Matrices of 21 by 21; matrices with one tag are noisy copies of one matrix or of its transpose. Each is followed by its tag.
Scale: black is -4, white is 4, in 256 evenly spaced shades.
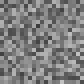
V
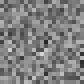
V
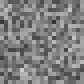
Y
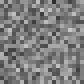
V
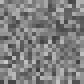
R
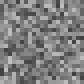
R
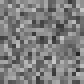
R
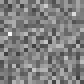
V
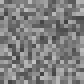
R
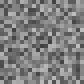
V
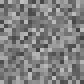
V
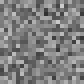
R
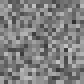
Y
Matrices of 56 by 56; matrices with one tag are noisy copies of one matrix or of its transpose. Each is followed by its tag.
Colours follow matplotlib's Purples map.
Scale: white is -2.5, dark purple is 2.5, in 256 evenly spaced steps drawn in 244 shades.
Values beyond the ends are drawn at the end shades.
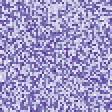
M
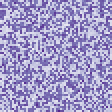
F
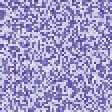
F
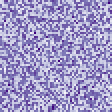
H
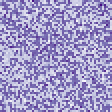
M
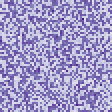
H
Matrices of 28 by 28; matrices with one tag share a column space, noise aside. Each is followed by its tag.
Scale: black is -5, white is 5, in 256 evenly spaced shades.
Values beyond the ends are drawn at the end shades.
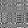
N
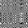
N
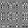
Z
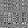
N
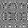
Z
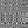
N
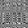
N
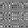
Z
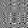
N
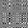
N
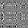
Z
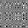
Z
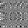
Z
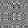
Z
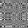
Z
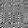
N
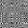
N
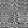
N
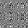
Z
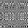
Z
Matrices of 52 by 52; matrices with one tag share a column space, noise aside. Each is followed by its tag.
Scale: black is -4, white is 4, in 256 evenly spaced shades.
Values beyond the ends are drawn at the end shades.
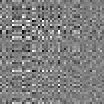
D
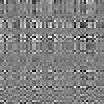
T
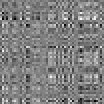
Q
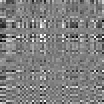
T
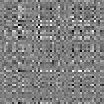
D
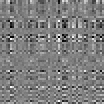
T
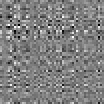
D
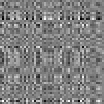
Q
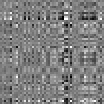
Q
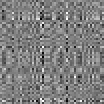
Q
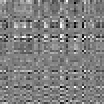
T
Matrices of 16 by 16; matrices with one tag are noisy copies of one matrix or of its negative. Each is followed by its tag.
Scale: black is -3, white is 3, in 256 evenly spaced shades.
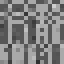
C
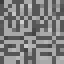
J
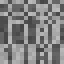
C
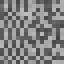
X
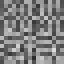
J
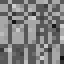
C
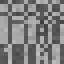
C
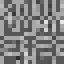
J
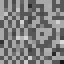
X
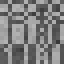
C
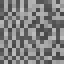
X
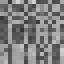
C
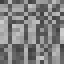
C
